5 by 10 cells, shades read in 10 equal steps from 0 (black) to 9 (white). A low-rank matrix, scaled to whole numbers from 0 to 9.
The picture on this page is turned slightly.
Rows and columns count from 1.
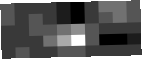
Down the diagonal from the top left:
3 2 3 4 3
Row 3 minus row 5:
0 -1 1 1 1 2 1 0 0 0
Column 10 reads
3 3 2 1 2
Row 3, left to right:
2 2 3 3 4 5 3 2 2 2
